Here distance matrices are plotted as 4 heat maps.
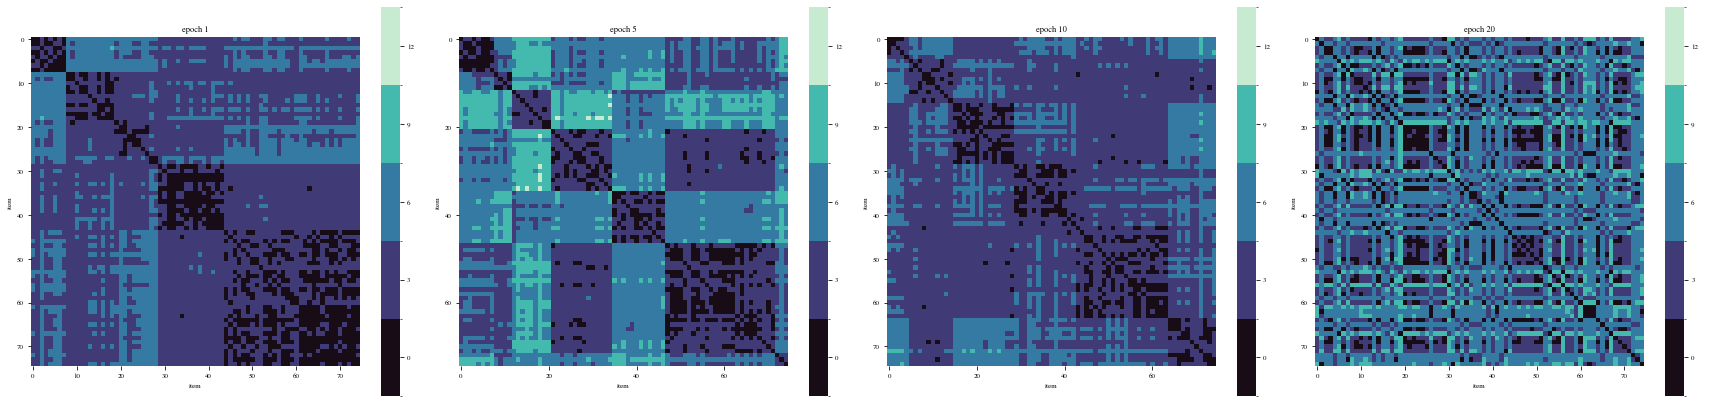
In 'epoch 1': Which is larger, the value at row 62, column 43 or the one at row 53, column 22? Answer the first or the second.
the second
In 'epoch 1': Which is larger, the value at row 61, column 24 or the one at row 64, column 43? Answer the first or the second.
the first
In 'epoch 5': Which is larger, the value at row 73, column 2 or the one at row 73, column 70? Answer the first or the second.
the first
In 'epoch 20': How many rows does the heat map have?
75
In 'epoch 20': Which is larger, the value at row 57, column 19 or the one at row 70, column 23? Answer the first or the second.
the first
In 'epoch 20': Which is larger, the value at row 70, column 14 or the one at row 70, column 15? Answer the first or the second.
the second
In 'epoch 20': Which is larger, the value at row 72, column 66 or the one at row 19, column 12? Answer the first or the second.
the second
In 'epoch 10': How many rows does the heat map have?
75
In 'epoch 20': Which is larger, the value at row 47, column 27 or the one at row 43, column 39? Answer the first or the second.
the second
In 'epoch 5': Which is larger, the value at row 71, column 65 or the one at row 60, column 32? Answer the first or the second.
the second
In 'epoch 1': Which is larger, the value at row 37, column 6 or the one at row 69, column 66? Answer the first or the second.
the first
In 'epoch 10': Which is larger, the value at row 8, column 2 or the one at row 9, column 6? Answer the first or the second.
the first
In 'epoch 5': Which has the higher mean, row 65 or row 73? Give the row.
73
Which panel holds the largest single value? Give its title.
epoch 5
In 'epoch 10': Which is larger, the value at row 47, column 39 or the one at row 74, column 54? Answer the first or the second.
the second
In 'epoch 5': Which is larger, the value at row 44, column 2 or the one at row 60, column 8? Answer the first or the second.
the first
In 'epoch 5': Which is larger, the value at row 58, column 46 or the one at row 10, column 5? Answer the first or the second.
the first
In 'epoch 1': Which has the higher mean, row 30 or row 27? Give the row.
27
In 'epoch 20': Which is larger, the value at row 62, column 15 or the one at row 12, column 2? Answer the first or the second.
the first
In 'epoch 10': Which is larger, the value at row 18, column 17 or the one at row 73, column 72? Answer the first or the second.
the first
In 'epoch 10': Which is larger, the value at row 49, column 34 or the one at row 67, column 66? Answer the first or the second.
the first
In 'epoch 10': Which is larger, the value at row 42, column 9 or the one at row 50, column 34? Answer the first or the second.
the second
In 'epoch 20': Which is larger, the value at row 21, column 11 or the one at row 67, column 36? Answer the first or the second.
the second
